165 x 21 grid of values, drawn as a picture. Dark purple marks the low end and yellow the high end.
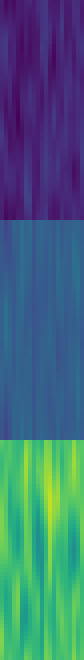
The table splits into 3 rows of 1 panel. Panel 1,1: very low, streaked downward, faint in contrast. Panel 2,1: low, streaked downward, faint in contrast. Panel 3,1: high, streaked downward.
